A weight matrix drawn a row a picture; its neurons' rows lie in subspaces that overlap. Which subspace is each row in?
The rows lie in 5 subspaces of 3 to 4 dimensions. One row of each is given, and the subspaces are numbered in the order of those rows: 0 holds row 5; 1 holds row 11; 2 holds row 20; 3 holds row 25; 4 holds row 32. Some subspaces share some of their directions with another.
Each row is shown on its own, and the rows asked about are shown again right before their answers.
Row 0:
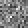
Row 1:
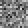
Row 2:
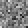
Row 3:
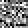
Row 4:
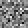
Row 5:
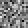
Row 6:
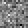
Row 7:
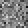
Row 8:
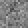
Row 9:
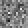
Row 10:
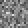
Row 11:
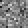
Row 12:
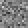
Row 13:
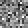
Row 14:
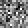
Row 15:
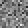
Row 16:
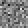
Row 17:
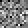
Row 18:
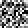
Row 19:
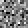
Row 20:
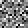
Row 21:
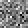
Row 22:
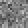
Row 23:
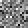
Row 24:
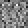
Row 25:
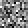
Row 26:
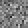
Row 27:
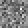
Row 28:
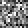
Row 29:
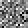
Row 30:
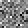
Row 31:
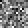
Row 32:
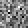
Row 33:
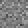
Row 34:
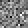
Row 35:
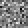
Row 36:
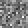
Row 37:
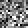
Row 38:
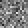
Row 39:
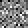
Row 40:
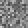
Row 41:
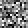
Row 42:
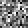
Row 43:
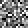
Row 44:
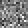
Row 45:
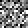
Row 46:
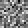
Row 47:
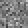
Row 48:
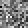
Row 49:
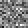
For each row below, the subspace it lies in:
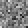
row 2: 4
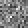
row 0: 0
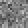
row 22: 1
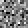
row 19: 0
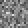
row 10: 0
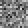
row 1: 3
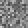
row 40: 0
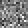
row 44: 3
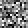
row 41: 3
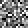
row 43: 2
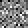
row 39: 3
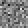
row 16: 1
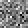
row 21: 4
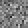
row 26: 0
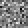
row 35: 1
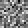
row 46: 0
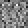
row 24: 2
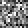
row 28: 1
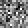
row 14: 4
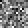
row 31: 3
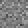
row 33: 2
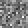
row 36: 0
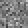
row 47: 1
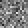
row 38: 3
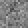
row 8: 1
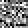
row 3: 0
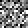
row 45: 3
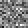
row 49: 0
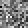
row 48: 3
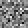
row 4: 3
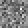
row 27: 1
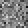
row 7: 2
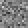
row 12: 0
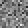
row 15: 2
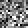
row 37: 4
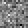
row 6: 1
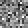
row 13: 2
